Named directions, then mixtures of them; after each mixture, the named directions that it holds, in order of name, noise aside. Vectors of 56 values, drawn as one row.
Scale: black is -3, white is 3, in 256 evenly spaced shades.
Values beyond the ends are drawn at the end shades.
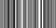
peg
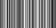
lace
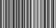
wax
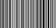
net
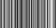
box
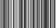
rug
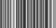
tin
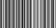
wax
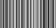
net, wax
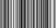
box, rug, tin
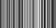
lace, rug, wax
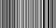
net, peg, tin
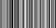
rug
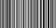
net, peg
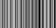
peg, wax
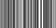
lace, peg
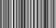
rug, tin, wax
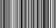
box, net, rug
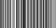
net, tin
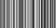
lace, rug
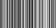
lace, net, rug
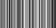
lace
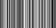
lace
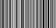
net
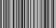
rug, wax
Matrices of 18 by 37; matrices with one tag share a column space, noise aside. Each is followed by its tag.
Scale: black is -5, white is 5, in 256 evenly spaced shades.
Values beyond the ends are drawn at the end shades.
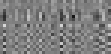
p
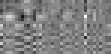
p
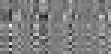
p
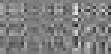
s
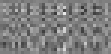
s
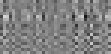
p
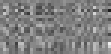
s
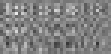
s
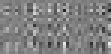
s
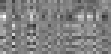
p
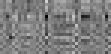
p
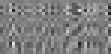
s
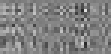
s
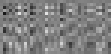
s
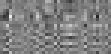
p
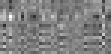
p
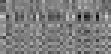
p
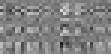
s
